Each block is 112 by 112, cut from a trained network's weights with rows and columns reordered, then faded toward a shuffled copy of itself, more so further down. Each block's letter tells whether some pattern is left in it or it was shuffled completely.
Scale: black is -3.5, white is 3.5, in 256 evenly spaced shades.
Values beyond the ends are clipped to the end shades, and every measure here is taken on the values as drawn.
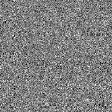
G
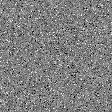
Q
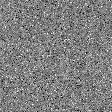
Q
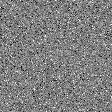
Q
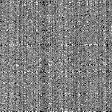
G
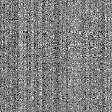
G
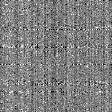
G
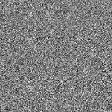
G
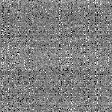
G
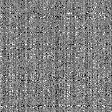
G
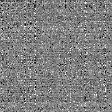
G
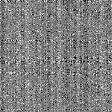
G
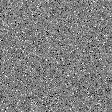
Q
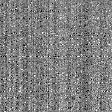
G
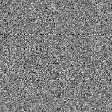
G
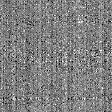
G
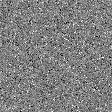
Q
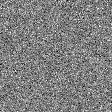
Q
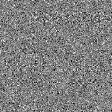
G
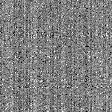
G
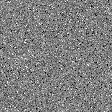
Q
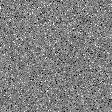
Q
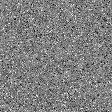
Q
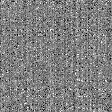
G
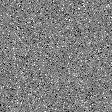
Q
